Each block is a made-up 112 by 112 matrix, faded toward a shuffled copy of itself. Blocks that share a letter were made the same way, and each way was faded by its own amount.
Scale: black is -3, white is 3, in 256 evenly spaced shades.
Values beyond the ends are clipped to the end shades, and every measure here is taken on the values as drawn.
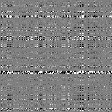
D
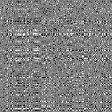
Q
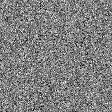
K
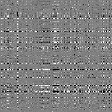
D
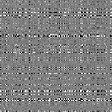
D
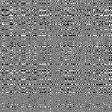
D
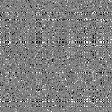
Q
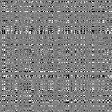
D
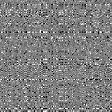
Q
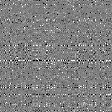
Q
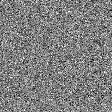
K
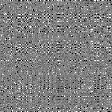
Q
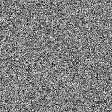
K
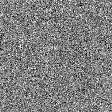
K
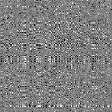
Q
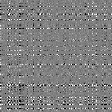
D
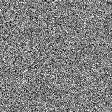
K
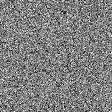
K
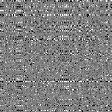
Q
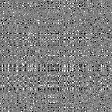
Q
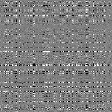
D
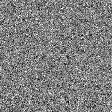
K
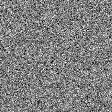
K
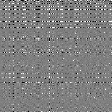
D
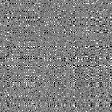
Q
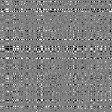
D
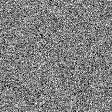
K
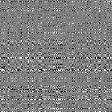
D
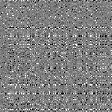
Q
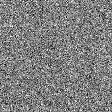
K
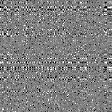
Q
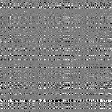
D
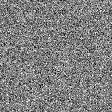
K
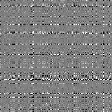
D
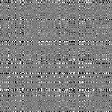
D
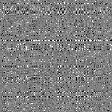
Q
